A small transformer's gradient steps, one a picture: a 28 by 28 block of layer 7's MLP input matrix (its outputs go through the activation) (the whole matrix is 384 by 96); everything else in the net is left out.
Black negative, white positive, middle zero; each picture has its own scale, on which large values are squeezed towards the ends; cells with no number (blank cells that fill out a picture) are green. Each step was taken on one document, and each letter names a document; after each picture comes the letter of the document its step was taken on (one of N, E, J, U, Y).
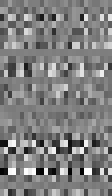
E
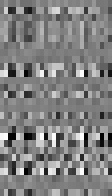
E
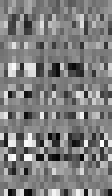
E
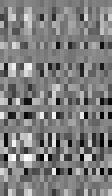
E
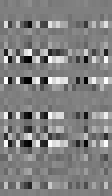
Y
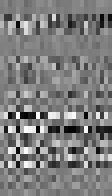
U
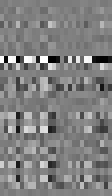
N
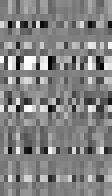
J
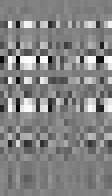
J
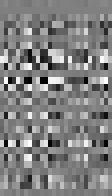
Y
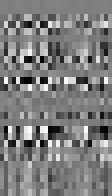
Y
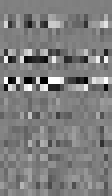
Y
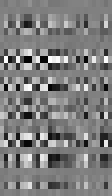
Y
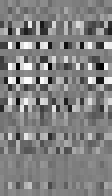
J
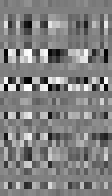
Y
